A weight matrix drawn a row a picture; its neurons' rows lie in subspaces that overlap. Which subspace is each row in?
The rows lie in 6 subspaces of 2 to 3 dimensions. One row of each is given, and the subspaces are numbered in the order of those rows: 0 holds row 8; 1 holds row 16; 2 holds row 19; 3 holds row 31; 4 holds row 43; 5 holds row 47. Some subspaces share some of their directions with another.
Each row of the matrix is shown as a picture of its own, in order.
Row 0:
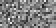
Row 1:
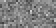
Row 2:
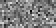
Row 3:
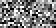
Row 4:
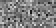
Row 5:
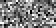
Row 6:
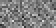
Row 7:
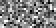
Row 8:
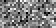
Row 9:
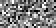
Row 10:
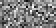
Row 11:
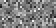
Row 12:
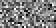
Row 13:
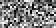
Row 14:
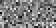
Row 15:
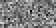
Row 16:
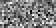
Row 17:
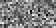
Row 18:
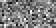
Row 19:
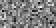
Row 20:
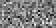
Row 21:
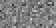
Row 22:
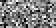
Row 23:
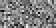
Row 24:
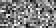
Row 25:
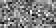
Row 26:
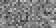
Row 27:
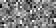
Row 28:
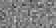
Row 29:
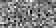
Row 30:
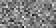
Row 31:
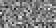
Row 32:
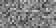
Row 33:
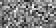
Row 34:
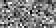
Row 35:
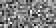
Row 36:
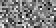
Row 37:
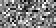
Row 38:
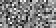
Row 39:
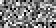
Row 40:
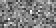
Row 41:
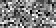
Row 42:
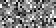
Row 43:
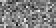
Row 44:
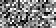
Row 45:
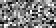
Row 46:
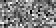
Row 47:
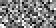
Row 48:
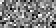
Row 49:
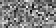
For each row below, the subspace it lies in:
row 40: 5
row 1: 1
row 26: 0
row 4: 2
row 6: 5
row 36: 5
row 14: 3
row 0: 0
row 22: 4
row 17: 5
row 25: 3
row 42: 1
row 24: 2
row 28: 2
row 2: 2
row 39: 3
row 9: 0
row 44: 0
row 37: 0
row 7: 5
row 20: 1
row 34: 3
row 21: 2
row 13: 4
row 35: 0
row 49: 4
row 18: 4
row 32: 0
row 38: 0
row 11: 1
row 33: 4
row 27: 1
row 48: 3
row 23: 2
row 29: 2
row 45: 2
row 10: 4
